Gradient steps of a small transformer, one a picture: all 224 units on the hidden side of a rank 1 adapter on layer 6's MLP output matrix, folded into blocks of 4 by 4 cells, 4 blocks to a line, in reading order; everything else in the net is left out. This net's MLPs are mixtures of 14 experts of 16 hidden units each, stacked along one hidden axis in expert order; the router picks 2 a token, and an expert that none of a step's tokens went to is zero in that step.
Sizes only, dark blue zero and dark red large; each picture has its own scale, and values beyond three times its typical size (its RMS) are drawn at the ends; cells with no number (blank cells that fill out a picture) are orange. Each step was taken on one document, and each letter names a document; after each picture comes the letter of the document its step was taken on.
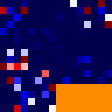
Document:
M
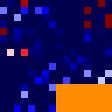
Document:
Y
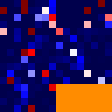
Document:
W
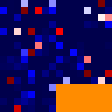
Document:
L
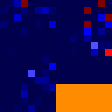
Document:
Y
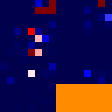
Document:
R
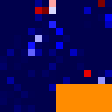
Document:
R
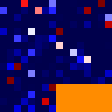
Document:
L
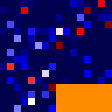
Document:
M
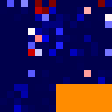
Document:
R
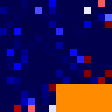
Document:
L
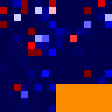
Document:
W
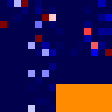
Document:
Y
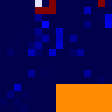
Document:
R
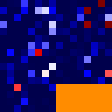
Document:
W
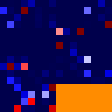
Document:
M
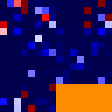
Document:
Y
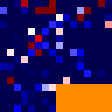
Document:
W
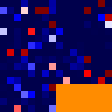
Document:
L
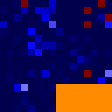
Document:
W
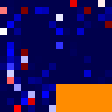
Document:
M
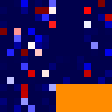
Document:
W
